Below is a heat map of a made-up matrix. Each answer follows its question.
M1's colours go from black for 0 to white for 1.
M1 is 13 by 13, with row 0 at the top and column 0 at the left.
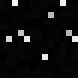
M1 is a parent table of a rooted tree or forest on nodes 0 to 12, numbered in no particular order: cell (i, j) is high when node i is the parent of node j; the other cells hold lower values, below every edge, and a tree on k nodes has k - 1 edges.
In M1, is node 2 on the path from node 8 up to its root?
yes
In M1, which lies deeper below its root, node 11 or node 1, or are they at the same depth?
the same depth
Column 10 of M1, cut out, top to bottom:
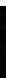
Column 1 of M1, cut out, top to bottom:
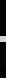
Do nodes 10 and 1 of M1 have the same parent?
no
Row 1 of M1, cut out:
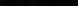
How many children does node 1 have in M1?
0
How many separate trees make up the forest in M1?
4
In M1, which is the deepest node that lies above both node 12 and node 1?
6
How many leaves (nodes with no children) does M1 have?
8
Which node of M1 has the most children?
6
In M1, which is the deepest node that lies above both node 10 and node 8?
0
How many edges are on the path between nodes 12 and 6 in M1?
1
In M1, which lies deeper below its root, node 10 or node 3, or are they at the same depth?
the same depth
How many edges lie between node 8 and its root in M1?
2
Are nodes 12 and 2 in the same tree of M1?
no
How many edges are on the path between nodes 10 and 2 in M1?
2
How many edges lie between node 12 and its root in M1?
1
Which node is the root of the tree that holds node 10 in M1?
0
